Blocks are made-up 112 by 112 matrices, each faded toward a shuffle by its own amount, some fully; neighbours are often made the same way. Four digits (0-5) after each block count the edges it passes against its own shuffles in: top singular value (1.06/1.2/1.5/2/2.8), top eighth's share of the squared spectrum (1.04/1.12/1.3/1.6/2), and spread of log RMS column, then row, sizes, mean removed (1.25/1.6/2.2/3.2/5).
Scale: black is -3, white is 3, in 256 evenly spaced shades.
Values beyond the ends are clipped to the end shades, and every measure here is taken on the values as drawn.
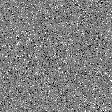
3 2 0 1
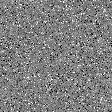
2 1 0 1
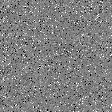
3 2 1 1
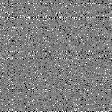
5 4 2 3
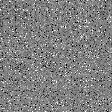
3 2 1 1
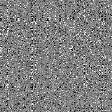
4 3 3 1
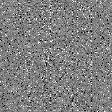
4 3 2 1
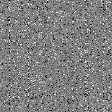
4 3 2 0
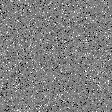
2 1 0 0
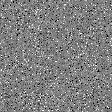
3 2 1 0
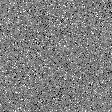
0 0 0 0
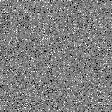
3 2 0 1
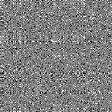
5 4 2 3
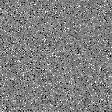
3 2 1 1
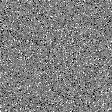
2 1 0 0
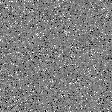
2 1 0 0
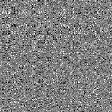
4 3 2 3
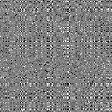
5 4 3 4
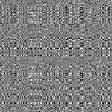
5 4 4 4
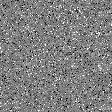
3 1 0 0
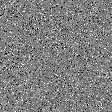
1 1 0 0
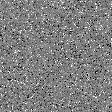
2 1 0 0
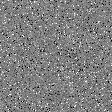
0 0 0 0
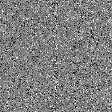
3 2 2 0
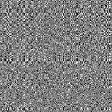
5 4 3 3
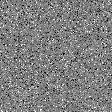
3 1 0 0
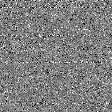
1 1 0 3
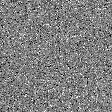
0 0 0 0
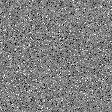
0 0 0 0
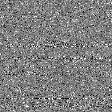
2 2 0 3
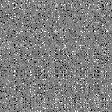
4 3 2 2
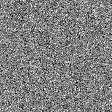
0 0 0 0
